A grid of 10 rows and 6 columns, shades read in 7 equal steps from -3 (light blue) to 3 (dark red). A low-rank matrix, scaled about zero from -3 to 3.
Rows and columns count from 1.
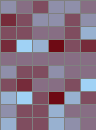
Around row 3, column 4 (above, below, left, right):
-1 3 0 1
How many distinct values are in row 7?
4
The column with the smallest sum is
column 6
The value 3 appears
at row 4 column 4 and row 8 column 4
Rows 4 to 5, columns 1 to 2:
2 -3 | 0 0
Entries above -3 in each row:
6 6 6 5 6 6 5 5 6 6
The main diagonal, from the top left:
-1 1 0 3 0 0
